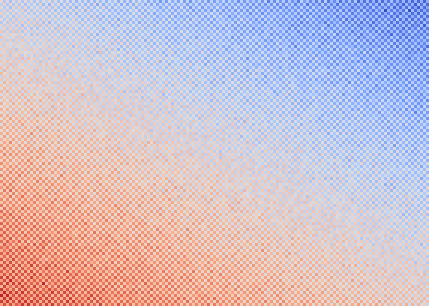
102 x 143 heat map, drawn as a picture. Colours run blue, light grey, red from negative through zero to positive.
Ninth with the highest average: bottom left. Slope: up to the bottom left. Grain: checkered. Ninth with the lowest average: top right. Histogram: bell-shaped. Odd rows or columns: none.
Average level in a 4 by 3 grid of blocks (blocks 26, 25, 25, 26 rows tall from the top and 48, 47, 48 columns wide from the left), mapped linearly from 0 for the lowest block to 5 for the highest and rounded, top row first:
2 1 0 | 3 2 1 | 4 3 2 | 5 4 3
